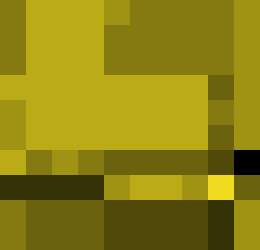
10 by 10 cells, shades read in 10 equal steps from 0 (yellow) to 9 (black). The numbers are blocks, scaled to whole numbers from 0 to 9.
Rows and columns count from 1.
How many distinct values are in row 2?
3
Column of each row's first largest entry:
1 1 1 9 9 9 10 1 9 9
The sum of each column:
37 33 32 33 37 37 37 38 46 38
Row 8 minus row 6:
4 5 5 5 1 0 0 1 -5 2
